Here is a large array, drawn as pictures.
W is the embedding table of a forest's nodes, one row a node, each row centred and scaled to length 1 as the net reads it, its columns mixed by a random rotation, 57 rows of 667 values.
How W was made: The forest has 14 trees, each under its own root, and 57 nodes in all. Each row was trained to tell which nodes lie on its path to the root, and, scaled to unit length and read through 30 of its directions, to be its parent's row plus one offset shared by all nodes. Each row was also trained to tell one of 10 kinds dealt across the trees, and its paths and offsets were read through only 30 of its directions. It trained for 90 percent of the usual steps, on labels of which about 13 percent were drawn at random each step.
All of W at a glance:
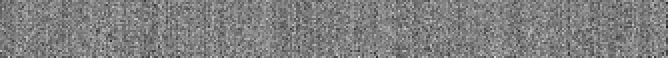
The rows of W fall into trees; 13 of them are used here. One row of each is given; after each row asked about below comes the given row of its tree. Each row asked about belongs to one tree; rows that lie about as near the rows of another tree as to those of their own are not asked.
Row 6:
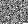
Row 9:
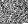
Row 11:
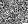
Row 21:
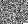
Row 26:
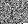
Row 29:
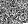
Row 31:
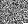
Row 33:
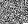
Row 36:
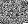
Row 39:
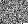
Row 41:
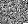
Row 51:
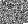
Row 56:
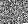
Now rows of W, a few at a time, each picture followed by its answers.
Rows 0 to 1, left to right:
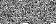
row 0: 31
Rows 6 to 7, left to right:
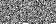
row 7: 56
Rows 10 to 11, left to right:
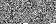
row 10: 26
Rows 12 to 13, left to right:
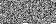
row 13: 29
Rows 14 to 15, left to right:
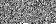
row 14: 26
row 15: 56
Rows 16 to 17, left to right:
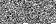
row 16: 39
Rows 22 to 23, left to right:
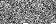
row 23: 9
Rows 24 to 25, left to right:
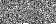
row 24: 39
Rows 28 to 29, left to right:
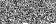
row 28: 29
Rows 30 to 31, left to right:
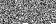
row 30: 36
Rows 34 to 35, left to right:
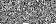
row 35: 56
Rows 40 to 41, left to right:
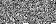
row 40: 33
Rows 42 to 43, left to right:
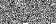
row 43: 21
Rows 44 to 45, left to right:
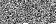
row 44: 39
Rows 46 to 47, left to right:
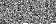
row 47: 9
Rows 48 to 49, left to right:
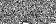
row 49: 31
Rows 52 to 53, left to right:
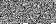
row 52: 21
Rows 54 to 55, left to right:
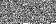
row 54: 21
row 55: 51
